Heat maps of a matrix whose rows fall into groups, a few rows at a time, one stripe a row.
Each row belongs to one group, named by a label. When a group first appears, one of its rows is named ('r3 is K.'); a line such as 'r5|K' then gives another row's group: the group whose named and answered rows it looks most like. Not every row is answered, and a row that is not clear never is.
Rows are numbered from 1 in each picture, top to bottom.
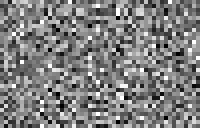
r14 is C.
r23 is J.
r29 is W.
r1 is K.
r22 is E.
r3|E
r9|E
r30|E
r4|E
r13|J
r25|W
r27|C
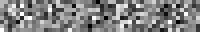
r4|E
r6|C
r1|J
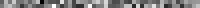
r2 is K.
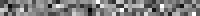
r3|W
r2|J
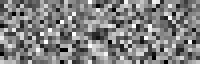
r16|K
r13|C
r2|C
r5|K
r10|J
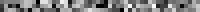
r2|C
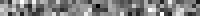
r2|J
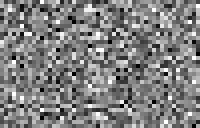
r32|J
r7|J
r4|J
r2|K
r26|W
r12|W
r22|K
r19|K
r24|K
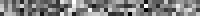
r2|J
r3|K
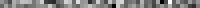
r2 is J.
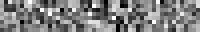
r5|J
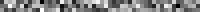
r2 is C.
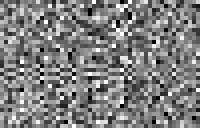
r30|E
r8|E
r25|W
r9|W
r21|W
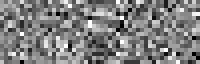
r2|K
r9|E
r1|E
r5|W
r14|E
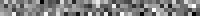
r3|E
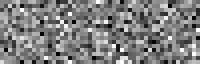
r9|W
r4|K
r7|E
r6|W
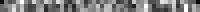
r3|E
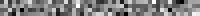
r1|C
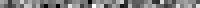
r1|W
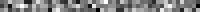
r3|J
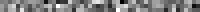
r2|E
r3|E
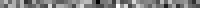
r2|E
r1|J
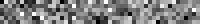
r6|C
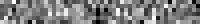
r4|E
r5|C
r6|J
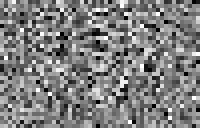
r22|W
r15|C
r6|K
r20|W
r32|J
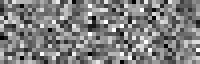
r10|E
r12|E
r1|K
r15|K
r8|J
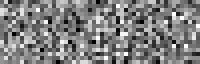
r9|C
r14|E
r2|E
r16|J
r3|W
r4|E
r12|E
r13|W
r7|K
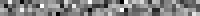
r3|W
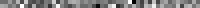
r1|K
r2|J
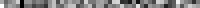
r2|K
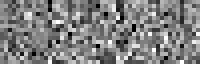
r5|C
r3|J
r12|J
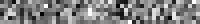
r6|K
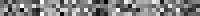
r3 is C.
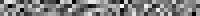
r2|W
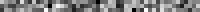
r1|J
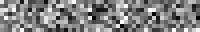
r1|K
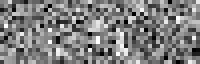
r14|E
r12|W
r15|K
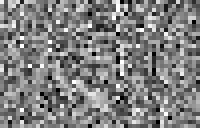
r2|E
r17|W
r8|E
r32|W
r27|W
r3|E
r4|W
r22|E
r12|C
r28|J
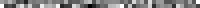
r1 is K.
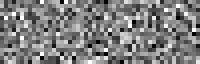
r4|E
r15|W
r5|C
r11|C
